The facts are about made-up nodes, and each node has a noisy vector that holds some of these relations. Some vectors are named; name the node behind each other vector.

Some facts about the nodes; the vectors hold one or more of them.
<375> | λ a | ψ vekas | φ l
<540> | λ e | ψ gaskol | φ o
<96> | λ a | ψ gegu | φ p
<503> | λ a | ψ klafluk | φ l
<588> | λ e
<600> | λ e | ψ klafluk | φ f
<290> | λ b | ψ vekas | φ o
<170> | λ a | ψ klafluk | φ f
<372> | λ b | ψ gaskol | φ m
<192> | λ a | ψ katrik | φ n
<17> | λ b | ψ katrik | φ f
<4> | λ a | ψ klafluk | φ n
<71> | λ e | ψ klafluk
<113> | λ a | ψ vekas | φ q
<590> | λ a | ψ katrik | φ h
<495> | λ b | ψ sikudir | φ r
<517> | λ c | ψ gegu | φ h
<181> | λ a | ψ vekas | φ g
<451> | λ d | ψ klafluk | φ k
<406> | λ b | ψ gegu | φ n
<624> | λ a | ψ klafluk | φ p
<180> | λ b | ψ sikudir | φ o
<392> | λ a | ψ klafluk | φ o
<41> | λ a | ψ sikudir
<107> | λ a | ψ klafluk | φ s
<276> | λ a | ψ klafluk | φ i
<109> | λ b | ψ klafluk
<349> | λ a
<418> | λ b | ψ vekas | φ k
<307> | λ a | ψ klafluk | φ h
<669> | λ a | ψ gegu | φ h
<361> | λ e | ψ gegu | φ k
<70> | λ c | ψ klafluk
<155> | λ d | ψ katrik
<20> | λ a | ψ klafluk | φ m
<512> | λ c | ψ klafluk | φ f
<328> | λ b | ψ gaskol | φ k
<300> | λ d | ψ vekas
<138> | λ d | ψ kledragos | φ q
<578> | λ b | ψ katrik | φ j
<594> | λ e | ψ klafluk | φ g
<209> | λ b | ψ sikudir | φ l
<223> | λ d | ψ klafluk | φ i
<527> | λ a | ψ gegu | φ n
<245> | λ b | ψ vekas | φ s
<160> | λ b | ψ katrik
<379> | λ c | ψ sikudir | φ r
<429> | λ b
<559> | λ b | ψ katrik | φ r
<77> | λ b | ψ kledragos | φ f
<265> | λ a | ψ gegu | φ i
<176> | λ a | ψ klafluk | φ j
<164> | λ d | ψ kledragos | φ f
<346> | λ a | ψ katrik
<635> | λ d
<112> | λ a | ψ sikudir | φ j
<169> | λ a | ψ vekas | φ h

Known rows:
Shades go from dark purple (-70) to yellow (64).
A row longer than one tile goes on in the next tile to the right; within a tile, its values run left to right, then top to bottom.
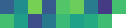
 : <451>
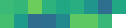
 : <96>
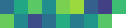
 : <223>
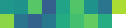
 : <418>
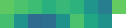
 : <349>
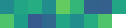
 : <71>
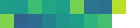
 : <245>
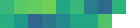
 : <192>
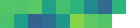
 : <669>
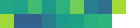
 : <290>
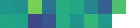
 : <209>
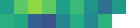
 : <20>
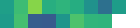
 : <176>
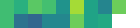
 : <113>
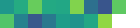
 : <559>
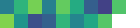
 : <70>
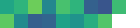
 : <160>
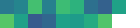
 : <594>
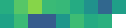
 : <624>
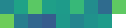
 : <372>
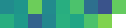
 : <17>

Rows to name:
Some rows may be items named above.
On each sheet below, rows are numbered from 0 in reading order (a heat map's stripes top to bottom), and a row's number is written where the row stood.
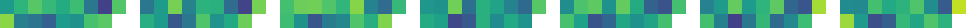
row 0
<406>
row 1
<512>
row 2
<265>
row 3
<209>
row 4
<109>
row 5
<379>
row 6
<77>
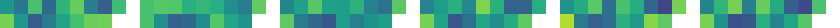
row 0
<361>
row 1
<349>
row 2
<372>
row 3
<71>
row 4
<517>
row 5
<70>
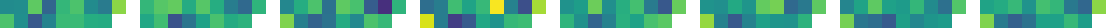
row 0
<328>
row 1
<307>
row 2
<155>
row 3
<138>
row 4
<17>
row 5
<540>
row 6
<372>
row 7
<429>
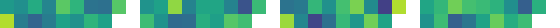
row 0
<588>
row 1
<578>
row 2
<164>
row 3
<170>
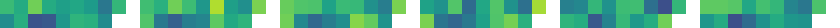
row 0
<112>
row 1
<113>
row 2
<169>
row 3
<418>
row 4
<600>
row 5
<41>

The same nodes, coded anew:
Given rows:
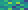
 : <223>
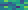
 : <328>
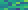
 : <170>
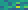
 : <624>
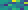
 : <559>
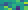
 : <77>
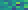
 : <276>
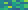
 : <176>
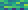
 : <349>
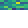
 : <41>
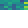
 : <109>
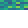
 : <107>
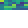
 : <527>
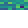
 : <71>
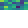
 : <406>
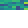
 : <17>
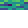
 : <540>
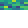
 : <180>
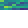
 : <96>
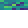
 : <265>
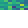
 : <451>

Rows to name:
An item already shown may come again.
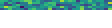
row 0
<361>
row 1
<512>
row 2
<372>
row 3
<160>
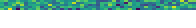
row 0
<164>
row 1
<451>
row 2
<349>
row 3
<70>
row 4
<379>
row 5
<328>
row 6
<112>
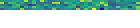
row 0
<600>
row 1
<578>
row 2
<600>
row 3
<164>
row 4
<418>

